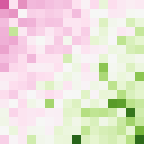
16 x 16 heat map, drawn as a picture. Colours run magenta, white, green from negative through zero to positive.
Stripes: none. Grain: fine. Ninth with the highest average: bottom right. Slope: up to the bottom right. Ninth with the lowest average: top left.
